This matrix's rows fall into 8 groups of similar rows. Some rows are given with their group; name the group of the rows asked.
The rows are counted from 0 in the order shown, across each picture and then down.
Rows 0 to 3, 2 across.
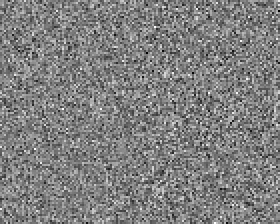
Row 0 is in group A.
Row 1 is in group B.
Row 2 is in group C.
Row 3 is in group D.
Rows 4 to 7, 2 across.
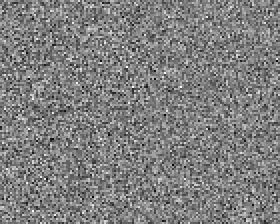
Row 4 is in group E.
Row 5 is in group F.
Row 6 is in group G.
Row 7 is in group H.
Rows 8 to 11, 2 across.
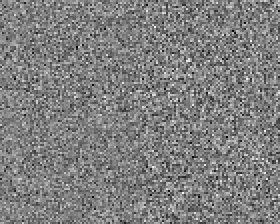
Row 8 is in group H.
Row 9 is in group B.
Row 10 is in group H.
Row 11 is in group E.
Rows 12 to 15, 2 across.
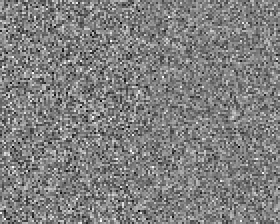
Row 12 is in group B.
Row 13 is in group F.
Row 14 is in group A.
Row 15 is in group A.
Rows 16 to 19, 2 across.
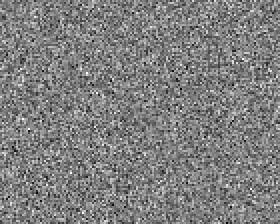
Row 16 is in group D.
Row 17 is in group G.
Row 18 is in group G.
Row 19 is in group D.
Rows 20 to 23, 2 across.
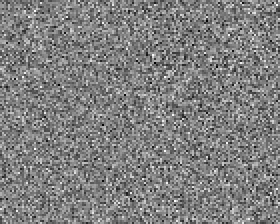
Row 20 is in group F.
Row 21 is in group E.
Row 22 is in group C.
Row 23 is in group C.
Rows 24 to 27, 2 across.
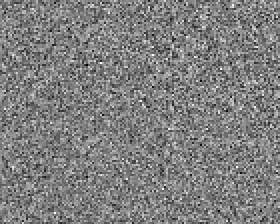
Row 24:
E
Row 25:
A
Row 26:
E
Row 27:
F
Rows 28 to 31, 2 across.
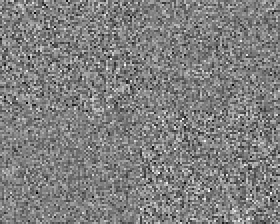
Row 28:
C
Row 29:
H
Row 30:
G
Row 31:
C
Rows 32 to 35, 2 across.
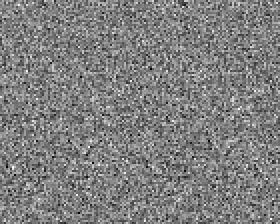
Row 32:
C
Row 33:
C
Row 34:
E
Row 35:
E
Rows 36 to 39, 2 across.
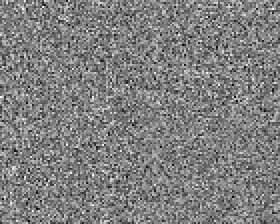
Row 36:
C
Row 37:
H
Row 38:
G
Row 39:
H
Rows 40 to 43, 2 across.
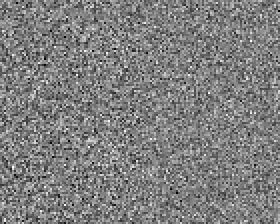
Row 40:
E
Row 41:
B
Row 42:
E
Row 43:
G
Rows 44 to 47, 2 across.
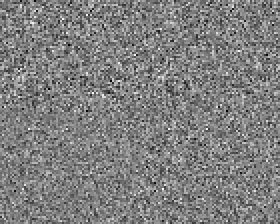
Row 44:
D
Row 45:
D
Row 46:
F
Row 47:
F
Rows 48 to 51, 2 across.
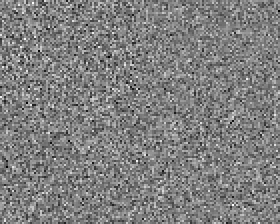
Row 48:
C
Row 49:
B
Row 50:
E
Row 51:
D
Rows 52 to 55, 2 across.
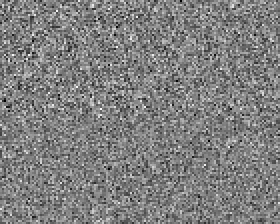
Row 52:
A
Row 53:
A
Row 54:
C
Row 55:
E
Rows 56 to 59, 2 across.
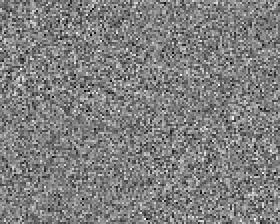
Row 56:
D
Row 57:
H
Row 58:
E
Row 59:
A
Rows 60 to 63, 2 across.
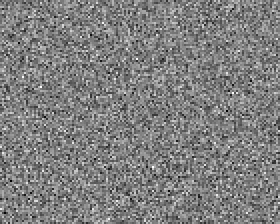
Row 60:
F
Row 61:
D
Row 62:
C
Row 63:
E
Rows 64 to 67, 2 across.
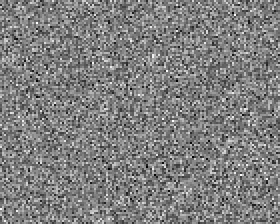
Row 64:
G
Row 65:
G
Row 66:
C
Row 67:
E
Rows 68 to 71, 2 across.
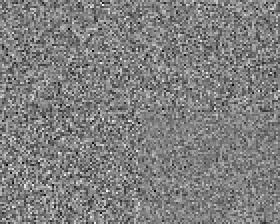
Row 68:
E
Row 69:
H
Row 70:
B
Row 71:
H
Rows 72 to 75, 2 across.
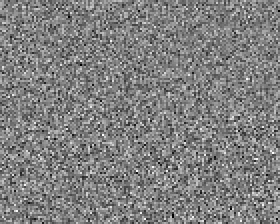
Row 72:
B
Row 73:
B
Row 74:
F
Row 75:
A
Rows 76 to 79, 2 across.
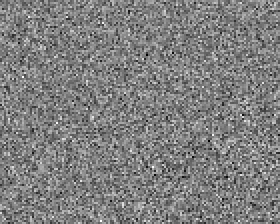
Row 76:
F
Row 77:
H
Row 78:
A
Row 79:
E
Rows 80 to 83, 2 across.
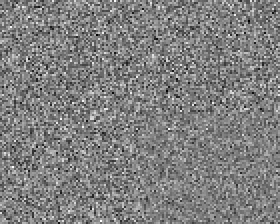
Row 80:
G
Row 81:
G
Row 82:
A
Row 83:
F
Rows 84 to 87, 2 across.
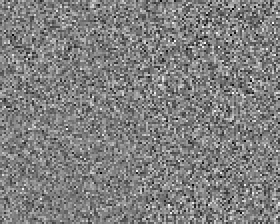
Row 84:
A
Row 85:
D
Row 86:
F
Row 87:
B
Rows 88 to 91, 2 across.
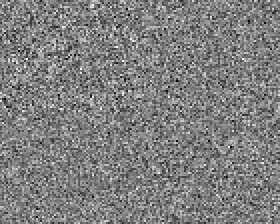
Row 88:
A
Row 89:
G
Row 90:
G
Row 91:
E
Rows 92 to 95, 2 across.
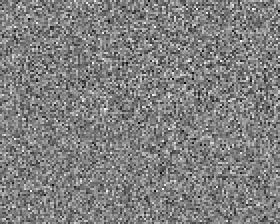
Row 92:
G
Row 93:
B
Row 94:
B
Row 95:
F
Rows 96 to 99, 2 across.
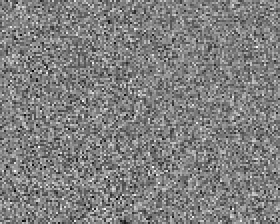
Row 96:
G
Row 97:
A
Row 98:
H
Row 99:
A
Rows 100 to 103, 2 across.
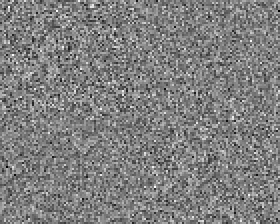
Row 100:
A
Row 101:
B
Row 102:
E
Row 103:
A
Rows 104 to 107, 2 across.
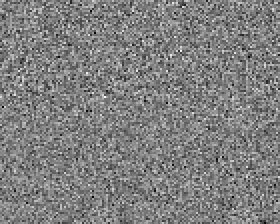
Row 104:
D
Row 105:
C
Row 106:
H
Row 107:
H
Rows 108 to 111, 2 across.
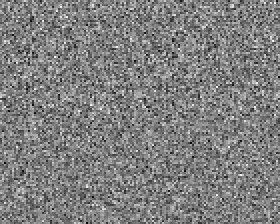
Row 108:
A
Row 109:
A
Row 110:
D
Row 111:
E
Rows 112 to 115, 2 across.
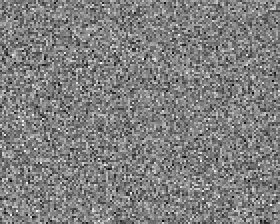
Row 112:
E
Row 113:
H
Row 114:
C
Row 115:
H
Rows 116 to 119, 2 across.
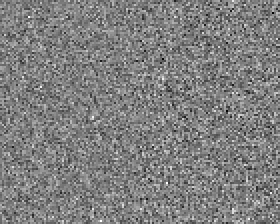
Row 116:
F
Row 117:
D
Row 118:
A
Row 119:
C
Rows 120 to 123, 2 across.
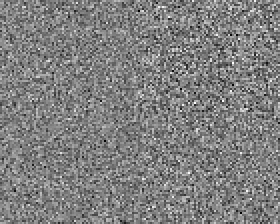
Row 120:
B
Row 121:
G
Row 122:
H
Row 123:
B
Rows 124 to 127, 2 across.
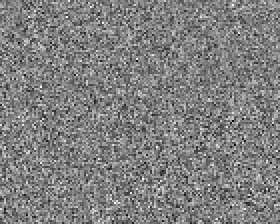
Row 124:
F
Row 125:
A
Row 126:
C
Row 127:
D
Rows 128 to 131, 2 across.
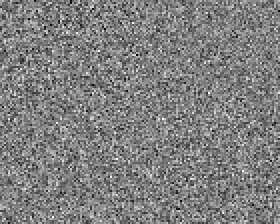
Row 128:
D
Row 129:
B
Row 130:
A
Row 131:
G
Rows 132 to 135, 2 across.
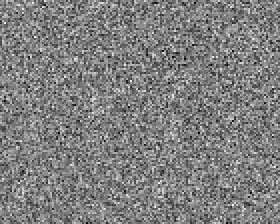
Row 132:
C
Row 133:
E
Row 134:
D
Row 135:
D
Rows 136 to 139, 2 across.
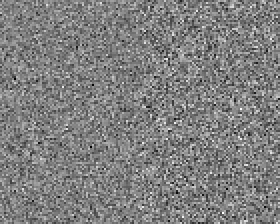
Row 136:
H
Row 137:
A
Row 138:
F
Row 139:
G
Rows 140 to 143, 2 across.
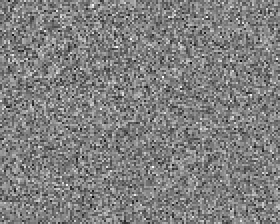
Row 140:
A
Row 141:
F
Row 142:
H
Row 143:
A
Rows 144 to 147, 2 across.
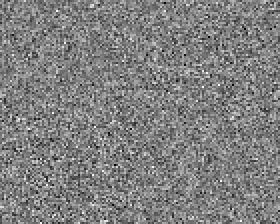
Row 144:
A
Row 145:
H
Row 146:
G
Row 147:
A
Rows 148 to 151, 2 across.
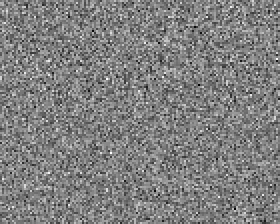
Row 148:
B
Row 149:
F
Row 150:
B
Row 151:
H
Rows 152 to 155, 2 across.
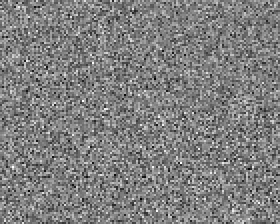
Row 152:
G
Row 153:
H
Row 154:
E
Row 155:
C
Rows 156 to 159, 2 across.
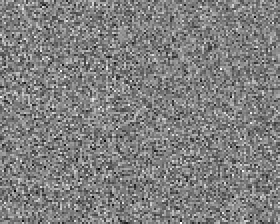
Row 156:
C
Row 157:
A
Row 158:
H
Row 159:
G
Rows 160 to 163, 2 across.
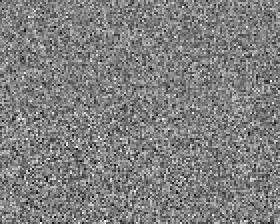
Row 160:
F
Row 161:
C
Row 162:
G
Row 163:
G
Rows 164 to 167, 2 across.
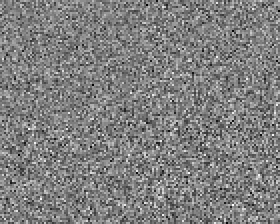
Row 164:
H
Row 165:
B
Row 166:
F
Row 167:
D
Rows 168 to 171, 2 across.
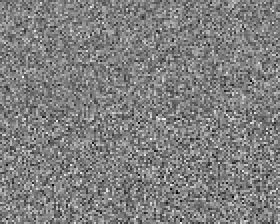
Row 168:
F
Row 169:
D
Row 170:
B
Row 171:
G
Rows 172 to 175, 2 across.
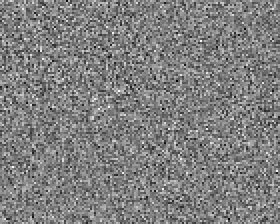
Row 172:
C
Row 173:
H
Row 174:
A
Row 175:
F
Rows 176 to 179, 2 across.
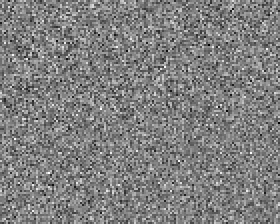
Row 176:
A
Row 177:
D
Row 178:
B
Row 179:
B
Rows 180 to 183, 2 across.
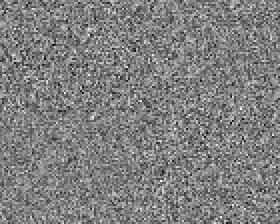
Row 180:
E
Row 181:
A
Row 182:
A
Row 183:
D
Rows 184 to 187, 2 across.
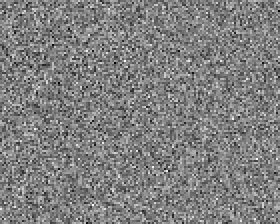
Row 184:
E
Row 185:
B
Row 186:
D
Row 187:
A
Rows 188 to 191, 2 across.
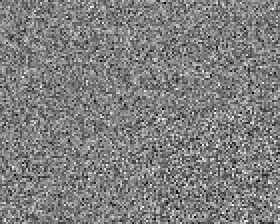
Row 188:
F
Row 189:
H
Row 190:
E
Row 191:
G
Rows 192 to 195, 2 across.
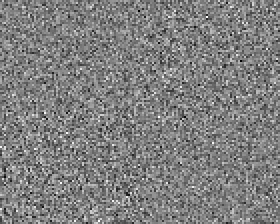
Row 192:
B
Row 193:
F
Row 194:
C
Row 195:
C
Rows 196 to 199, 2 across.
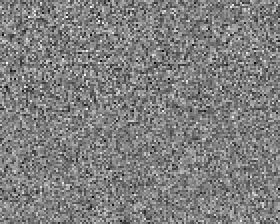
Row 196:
F
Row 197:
E
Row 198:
H
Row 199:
A
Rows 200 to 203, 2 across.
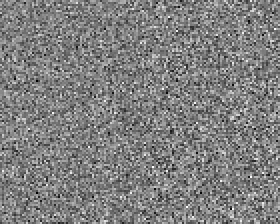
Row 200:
H
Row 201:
G
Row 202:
G
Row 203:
A
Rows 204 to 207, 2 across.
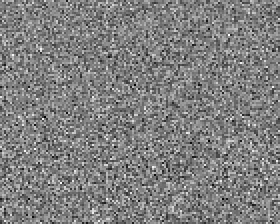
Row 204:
C
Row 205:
E
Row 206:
C
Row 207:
E
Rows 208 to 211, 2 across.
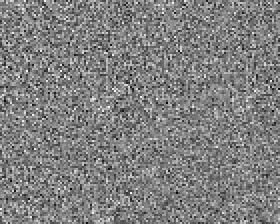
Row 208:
C
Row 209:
C
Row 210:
C
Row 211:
G
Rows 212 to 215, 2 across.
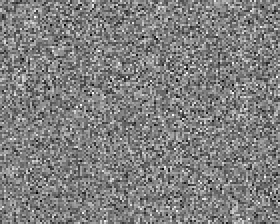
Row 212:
D
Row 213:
G
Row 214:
G
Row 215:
C
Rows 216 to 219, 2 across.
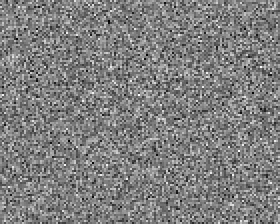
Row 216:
G
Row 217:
H
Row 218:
E
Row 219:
G
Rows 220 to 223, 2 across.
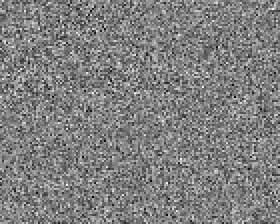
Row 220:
D
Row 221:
H
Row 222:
H
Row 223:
C
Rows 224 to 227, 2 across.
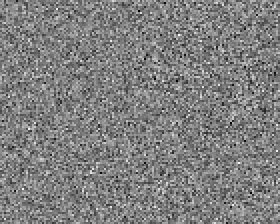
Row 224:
B
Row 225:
H
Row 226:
F
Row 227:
D
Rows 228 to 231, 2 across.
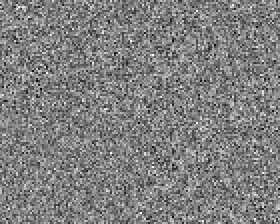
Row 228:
G
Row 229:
A
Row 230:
B
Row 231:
A
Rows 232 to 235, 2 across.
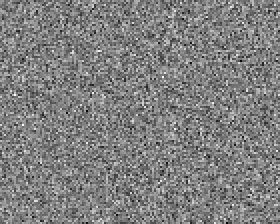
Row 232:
D
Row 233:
F
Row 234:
C
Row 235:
D
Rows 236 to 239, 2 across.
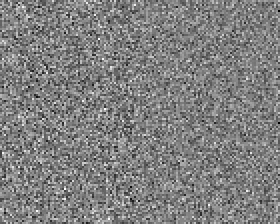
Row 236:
G
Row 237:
B
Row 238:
C
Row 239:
B
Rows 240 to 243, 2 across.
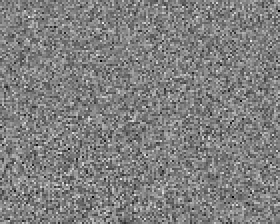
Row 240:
F
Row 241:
B
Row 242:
H
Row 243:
D
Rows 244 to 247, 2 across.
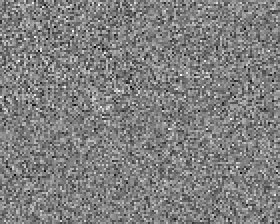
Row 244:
C
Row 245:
H
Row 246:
E
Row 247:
F
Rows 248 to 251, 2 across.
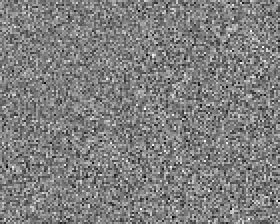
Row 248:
B
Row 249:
E
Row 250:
E
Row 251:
C
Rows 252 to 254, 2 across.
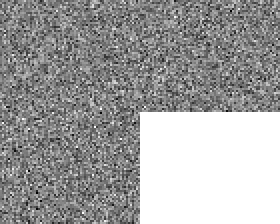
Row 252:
A
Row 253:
D
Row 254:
G
